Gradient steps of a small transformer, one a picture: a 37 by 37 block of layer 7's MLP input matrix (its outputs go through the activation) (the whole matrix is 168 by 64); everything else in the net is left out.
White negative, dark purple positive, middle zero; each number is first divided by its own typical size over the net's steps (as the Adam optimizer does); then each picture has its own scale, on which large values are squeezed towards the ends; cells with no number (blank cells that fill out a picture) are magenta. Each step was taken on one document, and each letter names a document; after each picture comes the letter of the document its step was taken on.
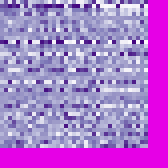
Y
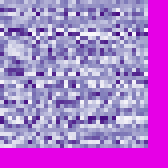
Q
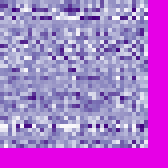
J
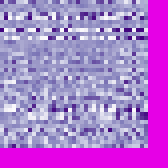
J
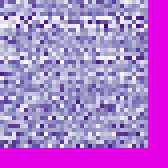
Q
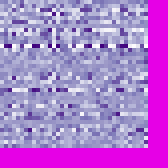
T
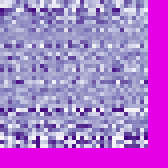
Y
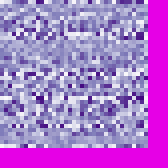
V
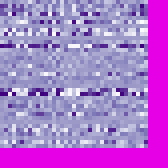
T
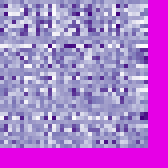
T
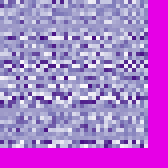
V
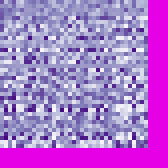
J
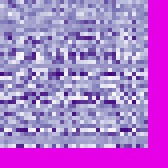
V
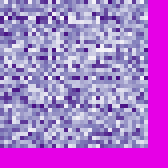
Q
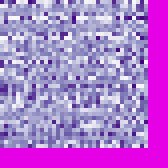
J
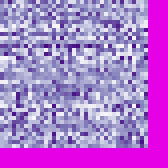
J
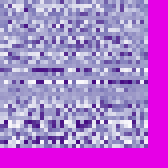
Y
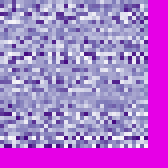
Y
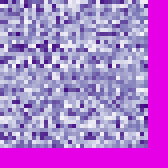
Q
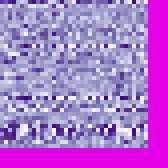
J
